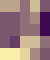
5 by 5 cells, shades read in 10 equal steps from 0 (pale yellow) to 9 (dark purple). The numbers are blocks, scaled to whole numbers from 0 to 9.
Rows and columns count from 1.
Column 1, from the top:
3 6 6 6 0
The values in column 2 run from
0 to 7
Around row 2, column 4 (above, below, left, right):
2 5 5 9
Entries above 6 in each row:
0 1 1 1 0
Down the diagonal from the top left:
3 6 5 2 6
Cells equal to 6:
7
